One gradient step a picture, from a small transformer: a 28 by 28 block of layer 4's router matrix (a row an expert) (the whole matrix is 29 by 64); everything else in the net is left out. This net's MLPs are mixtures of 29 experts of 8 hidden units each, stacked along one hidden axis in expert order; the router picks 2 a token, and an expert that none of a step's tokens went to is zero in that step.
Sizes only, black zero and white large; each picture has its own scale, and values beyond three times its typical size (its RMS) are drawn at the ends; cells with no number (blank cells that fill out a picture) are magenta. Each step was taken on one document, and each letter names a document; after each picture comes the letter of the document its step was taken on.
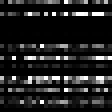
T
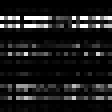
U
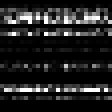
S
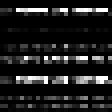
T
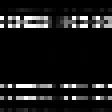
U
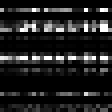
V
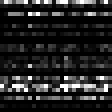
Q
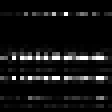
T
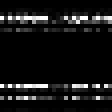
U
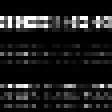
U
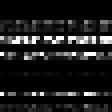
V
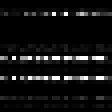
T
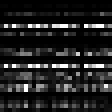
Q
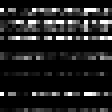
V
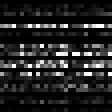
Q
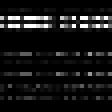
U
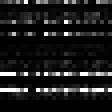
S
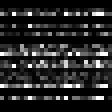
Q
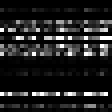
V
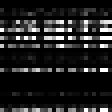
V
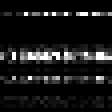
T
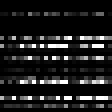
T
